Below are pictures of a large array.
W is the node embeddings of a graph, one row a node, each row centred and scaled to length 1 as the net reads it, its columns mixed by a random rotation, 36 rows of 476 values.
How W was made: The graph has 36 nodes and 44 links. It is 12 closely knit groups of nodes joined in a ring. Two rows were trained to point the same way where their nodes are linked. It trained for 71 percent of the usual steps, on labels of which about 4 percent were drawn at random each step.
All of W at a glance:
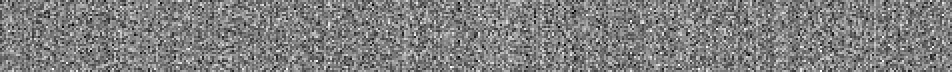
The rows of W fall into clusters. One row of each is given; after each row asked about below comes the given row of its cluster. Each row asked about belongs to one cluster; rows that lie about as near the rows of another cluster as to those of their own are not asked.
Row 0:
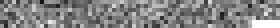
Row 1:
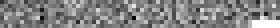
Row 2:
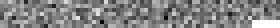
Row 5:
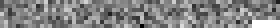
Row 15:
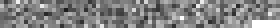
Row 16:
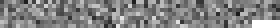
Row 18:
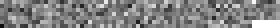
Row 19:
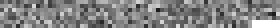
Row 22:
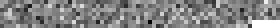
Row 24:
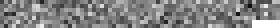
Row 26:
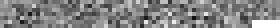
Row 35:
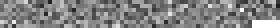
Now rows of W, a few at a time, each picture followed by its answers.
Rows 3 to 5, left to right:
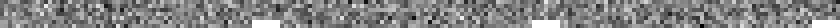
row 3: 16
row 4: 22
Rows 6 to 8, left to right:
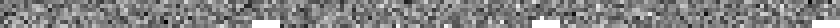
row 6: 24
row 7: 18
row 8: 24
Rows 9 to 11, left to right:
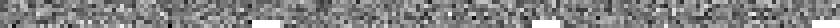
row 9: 35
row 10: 26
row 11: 26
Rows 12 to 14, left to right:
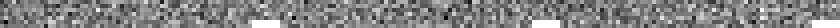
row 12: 0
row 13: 2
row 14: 1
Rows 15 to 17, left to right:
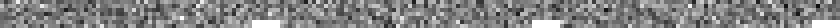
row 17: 16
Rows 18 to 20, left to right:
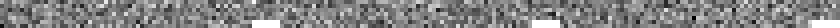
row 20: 1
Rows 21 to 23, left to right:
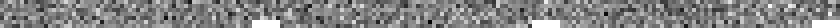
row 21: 2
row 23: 15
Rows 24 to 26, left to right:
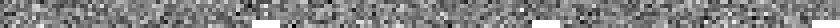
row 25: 35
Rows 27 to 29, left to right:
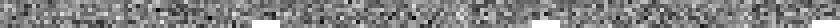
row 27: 19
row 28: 22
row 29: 5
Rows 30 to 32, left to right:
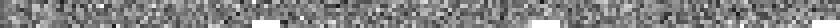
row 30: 18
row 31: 0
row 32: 5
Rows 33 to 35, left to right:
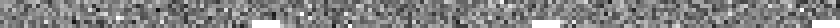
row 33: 19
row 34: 15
